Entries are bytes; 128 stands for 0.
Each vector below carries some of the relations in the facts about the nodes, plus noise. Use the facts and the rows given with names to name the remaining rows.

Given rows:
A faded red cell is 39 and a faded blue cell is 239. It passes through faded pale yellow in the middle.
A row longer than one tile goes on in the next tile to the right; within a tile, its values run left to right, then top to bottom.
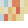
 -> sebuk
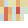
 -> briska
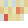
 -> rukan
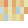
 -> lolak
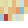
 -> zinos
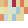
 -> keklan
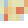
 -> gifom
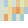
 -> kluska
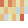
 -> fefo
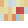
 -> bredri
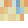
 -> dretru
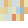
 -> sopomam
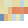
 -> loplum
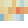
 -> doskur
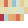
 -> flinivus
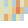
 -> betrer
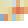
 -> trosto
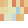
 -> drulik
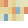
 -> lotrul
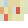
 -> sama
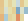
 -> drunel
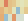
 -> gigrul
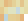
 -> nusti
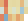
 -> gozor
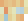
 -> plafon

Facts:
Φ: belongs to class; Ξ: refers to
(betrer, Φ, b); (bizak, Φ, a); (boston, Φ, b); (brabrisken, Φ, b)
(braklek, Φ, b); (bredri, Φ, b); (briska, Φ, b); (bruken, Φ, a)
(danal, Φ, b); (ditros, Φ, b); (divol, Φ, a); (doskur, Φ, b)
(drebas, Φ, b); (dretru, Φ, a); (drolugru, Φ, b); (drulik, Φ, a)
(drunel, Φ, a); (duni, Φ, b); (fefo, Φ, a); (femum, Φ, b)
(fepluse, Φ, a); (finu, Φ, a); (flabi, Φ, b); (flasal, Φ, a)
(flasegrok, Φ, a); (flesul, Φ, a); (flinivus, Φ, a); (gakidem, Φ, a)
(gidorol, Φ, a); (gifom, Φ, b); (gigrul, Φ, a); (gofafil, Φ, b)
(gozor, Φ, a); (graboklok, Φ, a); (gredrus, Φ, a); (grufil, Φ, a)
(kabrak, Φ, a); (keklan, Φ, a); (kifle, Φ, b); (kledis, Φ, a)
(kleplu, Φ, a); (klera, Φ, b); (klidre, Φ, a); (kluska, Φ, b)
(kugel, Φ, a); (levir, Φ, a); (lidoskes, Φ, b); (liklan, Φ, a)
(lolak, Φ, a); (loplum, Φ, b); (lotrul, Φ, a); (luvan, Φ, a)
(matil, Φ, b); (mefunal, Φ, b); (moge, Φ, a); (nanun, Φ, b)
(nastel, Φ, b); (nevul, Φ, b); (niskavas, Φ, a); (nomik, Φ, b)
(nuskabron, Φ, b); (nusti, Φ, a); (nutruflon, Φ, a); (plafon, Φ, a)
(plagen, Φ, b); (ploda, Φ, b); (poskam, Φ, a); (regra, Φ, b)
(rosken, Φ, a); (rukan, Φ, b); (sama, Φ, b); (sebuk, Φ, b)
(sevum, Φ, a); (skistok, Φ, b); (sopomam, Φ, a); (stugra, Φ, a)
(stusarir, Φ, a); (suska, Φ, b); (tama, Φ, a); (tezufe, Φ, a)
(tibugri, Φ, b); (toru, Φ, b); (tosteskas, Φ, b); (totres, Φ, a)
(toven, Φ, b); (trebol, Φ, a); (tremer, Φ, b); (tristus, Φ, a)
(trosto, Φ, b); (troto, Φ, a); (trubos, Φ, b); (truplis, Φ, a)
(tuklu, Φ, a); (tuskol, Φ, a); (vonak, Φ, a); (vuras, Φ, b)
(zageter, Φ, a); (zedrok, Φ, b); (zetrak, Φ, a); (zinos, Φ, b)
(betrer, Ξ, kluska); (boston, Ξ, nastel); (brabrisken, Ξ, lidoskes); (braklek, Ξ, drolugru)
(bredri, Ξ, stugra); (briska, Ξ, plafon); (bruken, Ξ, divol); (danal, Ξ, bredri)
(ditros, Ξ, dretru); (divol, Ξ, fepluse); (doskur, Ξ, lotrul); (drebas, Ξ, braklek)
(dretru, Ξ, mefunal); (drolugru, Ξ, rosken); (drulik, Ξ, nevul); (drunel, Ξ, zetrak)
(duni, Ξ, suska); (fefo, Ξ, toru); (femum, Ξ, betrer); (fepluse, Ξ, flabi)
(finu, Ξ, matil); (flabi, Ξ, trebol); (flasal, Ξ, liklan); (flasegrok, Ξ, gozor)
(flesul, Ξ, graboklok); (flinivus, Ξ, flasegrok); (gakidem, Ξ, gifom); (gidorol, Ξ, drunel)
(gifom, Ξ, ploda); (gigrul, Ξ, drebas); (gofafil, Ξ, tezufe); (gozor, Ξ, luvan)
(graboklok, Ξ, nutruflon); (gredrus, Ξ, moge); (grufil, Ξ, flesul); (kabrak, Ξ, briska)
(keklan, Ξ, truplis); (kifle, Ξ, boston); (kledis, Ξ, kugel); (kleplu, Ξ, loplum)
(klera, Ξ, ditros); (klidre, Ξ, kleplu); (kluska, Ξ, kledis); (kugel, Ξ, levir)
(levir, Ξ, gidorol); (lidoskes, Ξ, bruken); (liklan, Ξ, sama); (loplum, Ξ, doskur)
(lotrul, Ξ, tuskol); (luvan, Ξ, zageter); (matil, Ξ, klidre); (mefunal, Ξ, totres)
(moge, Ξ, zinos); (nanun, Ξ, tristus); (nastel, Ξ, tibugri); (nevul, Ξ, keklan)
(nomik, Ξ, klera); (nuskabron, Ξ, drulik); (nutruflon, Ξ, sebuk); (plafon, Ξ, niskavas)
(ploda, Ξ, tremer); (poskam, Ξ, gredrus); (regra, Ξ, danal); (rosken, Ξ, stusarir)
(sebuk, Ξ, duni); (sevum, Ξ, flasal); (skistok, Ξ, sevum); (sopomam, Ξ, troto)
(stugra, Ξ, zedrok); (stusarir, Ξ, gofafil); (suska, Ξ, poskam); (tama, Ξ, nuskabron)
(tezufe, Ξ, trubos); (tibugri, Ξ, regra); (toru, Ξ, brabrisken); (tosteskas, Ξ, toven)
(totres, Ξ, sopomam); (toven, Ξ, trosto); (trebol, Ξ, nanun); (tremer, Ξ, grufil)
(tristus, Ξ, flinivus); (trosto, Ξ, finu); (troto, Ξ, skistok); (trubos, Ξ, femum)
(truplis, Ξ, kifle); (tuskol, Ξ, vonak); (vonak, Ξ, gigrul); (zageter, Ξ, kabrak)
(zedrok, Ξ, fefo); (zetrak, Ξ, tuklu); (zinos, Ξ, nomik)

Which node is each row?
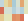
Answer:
troto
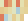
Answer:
rosken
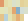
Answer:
zetrak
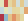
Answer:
tristus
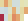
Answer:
trebol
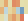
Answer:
poskam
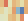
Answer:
moge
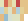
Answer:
tezufe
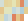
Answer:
sevum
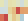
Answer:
flabi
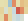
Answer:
boston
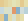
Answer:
kledis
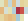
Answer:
tibugri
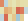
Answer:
zedrok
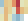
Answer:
gofafil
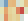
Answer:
tremer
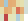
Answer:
toru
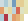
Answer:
skistok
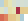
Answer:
nanun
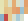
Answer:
nomik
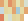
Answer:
bruken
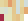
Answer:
fepluse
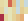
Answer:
divol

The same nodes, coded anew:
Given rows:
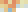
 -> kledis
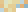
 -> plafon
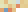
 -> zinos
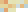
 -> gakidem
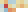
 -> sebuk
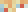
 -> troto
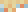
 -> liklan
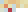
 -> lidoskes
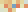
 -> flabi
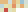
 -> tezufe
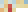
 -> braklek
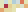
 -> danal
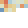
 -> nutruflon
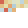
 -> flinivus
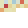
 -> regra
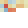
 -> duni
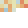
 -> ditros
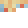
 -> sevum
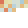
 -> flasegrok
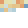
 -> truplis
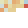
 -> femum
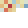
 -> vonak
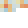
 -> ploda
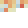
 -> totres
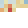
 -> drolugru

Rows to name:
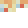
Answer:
sopomam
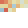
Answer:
trebol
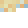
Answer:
niskavas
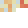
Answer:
mefunal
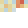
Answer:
kifle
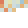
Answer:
gozor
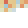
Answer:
dretru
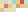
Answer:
nastel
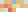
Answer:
doskur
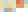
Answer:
nevul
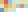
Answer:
graboklok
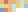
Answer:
divol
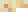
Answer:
tosteskas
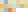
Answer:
briska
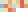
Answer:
skistok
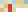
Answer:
drebas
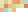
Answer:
kluska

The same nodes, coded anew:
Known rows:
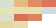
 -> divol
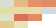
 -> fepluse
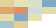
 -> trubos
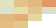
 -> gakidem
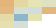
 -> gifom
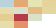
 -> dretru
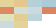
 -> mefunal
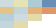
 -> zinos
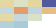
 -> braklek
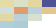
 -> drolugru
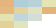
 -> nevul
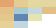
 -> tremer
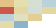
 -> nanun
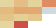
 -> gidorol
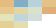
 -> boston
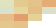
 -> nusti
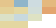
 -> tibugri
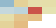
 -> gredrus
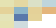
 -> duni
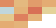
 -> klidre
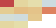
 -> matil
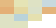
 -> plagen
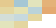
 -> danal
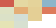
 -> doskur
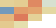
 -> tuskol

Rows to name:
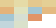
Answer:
lidoskes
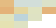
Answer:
nuskabron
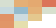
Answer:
nutruflon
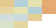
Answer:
bredri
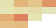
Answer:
liklan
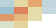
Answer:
stusarir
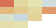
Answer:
trosto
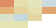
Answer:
toven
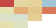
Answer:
loplum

